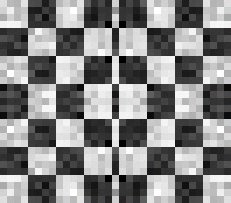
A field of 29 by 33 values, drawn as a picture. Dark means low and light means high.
On average the colour sits 50% of the way up the scale. The field is checkered. The values fall into two levels. Its left and right halves mirror each other, and so do its top and bottom.
